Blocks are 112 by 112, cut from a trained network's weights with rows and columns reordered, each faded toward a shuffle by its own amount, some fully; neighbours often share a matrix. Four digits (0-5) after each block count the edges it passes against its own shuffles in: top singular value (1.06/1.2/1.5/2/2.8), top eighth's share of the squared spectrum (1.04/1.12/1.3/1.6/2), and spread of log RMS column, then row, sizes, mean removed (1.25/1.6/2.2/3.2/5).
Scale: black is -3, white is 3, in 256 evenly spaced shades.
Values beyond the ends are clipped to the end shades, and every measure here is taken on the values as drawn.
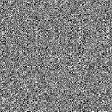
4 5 3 3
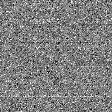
2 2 1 1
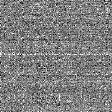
3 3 3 2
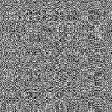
4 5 3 2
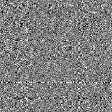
3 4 2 3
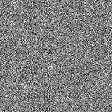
4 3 1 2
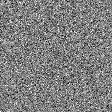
1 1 0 0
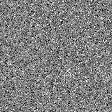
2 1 0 0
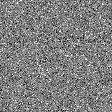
0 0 0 0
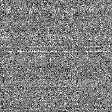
3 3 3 1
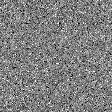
1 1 0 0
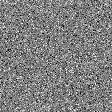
0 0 0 0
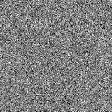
3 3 1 1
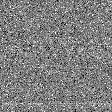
1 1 0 0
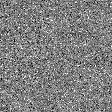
0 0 0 0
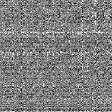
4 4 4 2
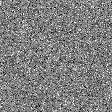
0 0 0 0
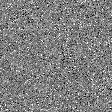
0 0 0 0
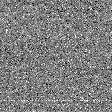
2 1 1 0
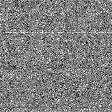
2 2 1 1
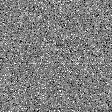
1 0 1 0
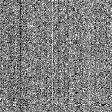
3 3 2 2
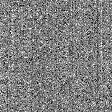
2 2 0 1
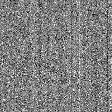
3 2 1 1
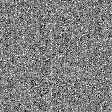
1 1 0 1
